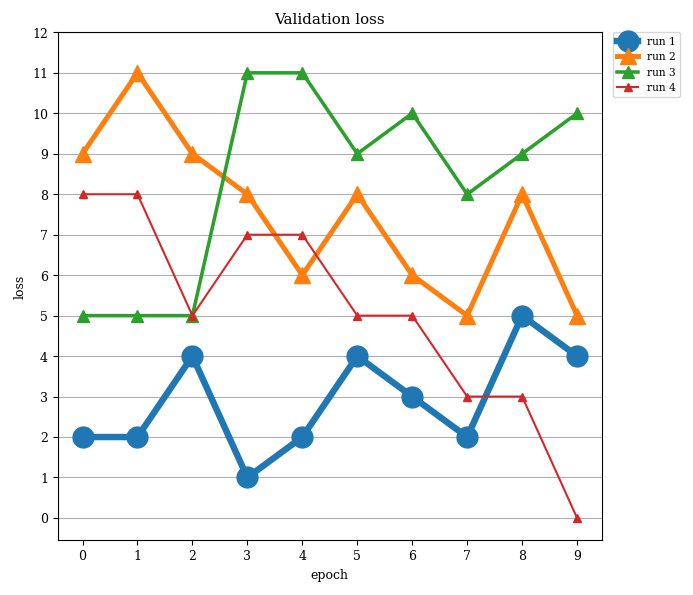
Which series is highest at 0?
run 2
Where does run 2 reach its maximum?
1
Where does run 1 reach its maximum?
8
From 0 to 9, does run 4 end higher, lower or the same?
lower
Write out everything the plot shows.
Title: Validation loss
x-axis: epoch, ticks 0 1 2 3 4 5 6 7 8 9
y-axis: loss, ticks 0 1 2 3 4 5 6 7 8 9 10 11 12
Legend: run 1, run 2, run 3, run 4
Values:
run 1: 2 2 4 1 2 4 3 2 5 4
run 2: 9 11 9 8 6 8 6 5 8 5
run 3: 5 5 5 11 11 9 10 8 9 10
run 4: 8 8 5 7 7 5 5 3 3 0
